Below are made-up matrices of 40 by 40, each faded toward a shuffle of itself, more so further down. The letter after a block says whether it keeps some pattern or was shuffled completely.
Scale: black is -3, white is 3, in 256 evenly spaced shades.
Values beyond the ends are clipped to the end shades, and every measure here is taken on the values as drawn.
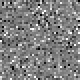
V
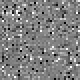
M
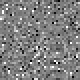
M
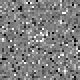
V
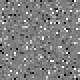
V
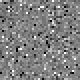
M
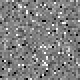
V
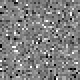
V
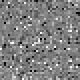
M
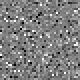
M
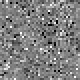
M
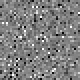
M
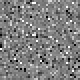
V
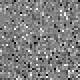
M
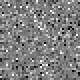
M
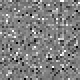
M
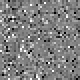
M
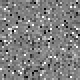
V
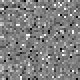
M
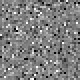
V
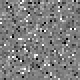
V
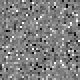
V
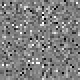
M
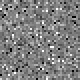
V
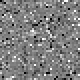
V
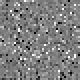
M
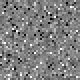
V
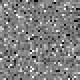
M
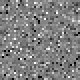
V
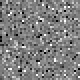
V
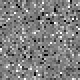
M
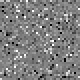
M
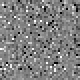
M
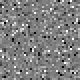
V
